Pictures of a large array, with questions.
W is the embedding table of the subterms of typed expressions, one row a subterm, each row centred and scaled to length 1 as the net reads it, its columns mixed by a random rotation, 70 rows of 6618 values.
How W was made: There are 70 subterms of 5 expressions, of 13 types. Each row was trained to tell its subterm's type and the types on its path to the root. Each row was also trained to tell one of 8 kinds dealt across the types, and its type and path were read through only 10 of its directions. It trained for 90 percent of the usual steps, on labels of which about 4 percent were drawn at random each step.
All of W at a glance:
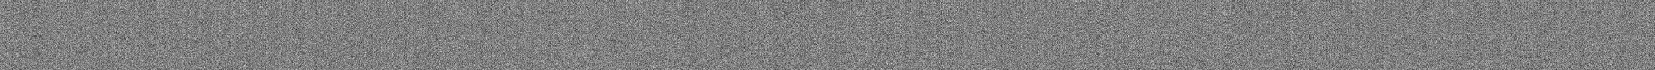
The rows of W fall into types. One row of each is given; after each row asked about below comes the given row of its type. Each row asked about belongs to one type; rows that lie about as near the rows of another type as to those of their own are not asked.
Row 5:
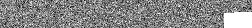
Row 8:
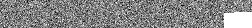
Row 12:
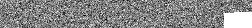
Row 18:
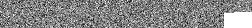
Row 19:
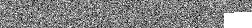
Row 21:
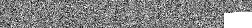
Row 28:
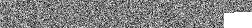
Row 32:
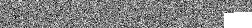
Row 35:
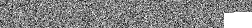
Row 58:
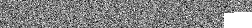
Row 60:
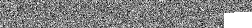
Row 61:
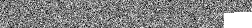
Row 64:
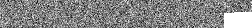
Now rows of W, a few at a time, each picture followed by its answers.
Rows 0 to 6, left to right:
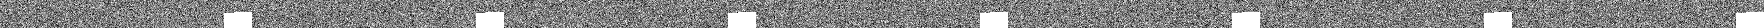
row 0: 8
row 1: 8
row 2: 5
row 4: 61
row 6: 21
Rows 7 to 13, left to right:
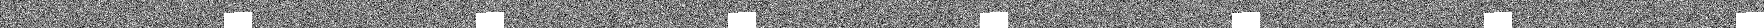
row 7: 21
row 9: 58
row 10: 32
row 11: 35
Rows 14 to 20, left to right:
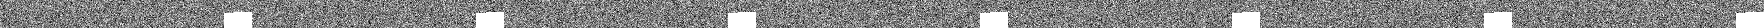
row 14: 32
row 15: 35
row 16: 61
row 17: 12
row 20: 32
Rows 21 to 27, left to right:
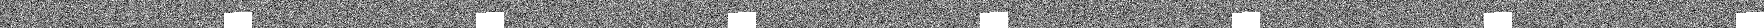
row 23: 28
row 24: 60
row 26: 8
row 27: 12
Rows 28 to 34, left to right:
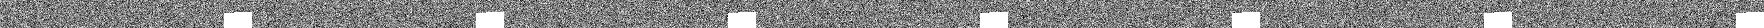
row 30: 28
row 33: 64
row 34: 28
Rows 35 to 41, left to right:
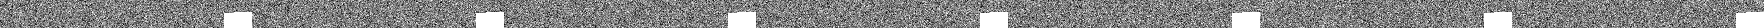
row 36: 35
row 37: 18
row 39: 58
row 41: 60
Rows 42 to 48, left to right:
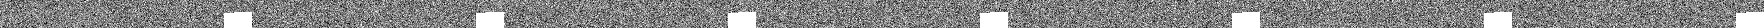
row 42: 5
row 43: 18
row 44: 32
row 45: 19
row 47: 32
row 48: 58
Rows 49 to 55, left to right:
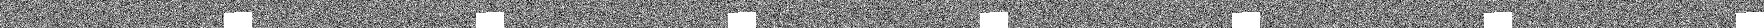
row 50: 35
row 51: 8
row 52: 12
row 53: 28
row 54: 5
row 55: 35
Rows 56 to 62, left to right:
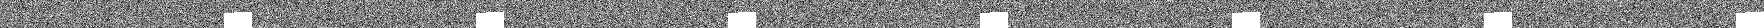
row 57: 28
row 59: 8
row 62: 60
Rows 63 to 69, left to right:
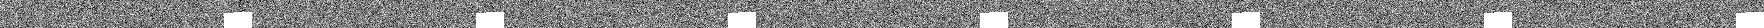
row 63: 64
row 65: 58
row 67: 61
